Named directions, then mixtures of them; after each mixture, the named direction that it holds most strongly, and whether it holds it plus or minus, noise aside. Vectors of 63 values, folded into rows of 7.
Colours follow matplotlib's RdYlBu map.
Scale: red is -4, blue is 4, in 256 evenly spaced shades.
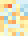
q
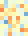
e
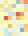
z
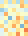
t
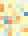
e, plus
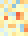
z, plus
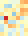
q, minus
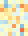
e, plus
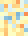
z, minus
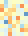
e, plus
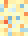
e, minus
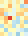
t, minus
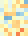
z, minus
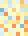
t, plus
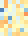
e, minus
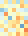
t, plus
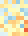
t, plus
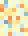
e, plus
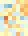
q, minus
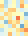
e, plus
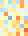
t, plus
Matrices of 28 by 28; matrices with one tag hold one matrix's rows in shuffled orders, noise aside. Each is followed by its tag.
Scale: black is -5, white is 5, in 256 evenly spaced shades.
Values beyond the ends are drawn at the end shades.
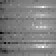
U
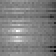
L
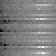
U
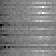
U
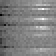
U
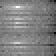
L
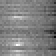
L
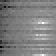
U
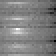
L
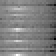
L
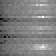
U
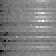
U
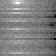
L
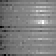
U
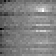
U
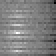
L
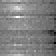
L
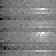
U
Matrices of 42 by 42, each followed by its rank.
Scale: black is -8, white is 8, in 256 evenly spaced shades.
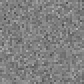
full rank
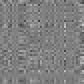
three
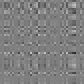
two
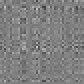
three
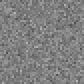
full rank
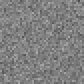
full rank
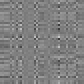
two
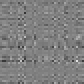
three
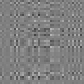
two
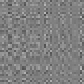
three
